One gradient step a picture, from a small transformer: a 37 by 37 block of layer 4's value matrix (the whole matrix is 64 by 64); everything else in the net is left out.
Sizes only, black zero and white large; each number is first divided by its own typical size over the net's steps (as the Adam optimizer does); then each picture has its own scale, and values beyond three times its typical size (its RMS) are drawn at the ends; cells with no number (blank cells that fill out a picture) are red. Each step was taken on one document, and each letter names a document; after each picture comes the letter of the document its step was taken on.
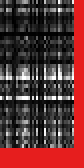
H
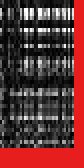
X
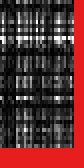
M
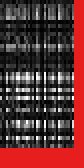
H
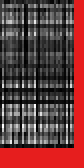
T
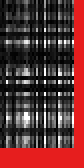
H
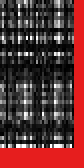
M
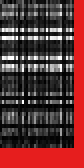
T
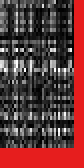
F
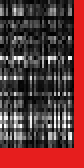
F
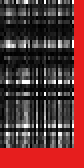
H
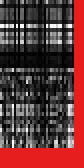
F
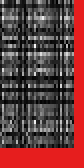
T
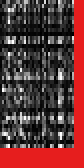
H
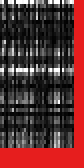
M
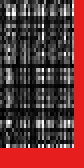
H
